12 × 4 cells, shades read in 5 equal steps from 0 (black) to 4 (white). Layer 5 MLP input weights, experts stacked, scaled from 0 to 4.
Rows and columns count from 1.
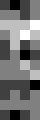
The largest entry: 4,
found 2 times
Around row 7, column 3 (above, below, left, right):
0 2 2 2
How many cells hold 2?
20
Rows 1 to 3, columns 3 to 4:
1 2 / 1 2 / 3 4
